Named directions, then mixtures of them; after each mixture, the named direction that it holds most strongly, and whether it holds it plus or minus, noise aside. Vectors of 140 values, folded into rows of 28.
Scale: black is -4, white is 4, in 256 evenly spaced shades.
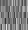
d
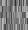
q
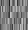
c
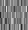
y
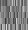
d, plus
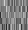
d, minus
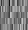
c, plus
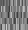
d, plus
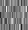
y, plus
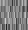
d, minus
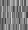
q, minus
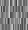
c, minus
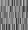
d, minus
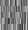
c, minus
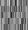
c, minus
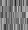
q, plus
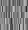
c, plus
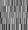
d, minus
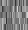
q, plus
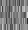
q, plus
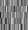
y, plus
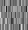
y, minus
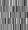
c, minus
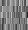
q, minus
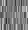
q, plus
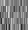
y, plus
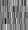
d, plus
